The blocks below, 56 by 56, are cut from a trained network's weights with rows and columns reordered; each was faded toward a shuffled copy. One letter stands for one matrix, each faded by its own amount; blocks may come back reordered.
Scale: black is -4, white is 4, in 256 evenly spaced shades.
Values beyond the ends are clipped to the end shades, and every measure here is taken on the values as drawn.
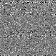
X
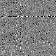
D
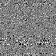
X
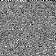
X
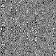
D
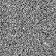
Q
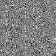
D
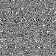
X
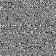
X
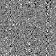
D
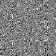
D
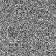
Q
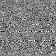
X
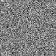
Q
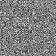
Q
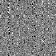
D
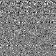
X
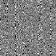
D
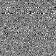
X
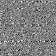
X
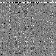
D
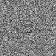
Q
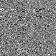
X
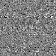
X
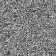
Q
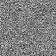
Q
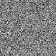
Q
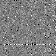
D
